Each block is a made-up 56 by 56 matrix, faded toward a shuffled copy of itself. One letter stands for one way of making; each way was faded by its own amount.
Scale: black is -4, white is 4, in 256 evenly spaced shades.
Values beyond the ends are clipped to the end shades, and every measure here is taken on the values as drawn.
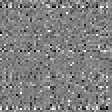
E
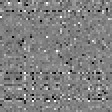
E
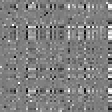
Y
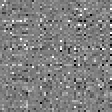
E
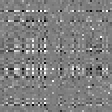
Y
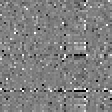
E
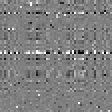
Y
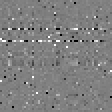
E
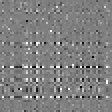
Y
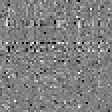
E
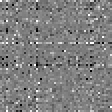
E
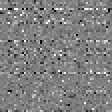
E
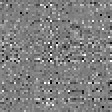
E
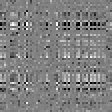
Y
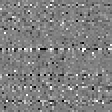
E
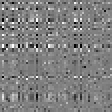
Y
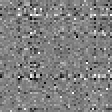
E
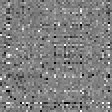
E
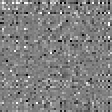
E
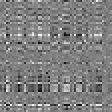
Y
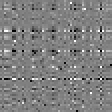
Y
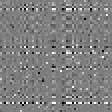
Y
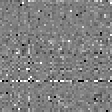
E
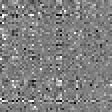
E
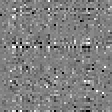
E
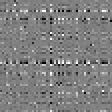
Y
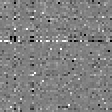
E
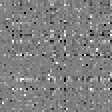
E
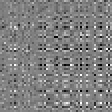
Y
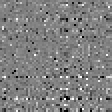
E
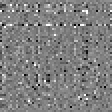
E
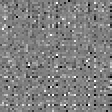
E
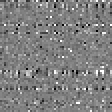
E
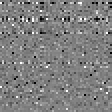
E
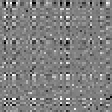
Y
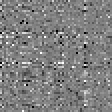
E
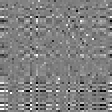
Y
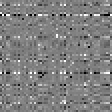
Y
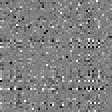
E
